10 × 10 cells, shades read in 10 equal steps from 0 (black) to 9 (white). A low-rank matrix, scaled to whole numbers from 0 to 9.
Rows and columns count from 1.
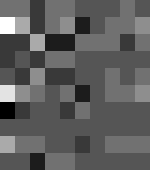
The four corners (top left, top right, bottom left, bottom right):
4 3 3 3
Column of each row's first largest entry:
1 1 3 4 3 1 6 1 1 4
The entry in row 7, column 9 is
3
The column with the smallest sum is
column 6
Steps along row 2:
down down up up down up up same up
